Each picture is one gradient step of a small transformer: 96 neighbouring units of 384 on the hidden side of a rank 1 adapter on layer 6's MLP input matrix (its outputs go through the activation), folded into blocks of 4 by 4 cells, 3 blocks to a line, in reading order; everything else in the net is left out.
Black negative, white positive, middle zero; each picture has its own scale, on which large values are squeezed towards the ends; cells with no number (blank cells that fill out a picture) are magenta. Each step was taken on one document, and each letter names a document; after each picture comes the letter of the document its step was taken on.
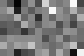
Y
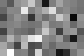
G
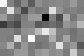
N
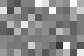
Y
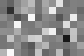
G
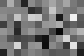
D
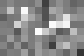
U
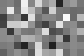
U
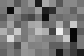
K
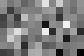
G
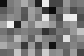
U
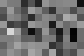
K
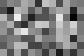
K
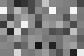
Y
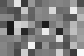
Y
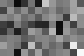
Y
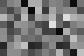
K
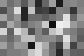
K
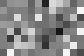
D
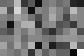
Y
